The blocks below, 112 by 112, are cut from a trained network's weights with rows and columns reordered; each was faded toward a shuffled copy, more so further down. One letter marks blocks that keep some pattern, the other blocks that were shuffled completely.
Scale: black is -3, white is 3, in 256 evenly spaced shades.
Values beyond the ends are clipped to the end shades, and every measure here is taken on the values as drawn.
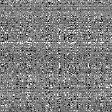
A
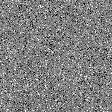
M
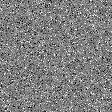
M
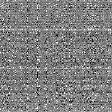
A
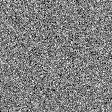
M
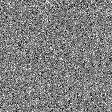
M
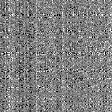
A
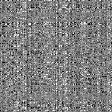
A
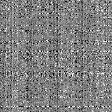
A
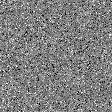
M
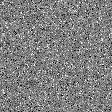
M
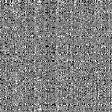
A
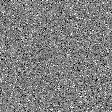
M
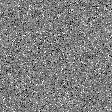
M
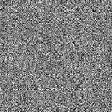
A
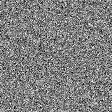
M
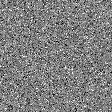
M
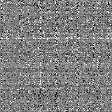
A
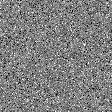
M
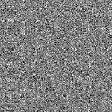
A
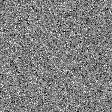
M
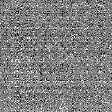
A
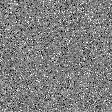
M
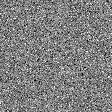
M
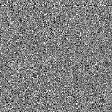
A
